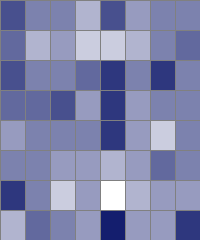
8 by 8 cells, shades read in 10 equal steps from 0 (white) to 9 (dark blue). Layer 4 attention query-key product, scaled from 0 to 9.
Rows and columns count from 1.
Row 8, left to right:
3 6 5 4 9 4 4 8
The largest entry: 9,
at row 8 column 5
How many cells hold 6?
7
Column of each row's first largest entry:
1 1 5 5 5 7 1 5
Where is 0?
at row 7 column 5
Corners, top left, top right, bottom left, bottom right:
7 5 3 8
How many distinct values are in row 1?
4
